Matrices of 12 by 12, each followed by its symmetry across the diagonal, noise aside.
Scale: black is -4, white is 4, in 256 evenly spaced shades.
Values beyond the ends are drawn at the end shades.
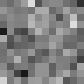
antisymmetric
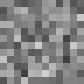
neither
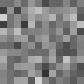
neither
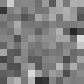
antisymmetric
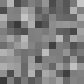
antisymmetric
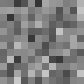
neither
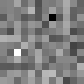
antisymmetric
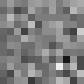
antisymmetric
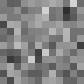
neither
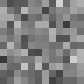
antisymmetric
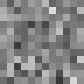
neither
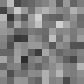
antisymmetric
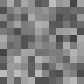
antisymmetric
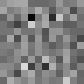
neither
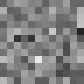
neither
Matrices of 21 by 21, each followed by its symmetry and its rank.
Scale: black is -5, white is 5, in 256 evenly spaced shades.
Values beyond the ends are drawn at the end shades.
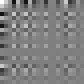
symmetric, rank one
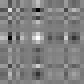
symmetric, rank one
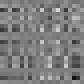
neither, rank two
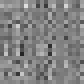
neither, rank three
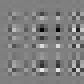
neither, rank one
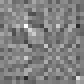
symmetric, rank three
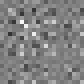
symmetric, rank three
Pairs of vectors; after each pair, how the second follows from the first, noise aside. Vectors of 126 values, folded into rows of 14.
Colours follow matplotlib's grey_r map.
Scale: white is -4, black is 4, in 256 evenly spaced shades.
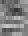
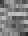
wrapped around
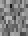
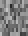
copied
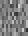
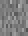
shrunk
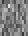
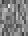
copied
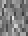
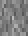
shrunk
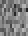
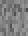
shrunk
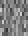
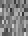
copied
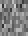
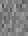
shrunk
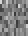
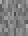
shrunk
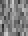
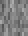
shrunk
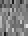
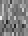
wrapped around
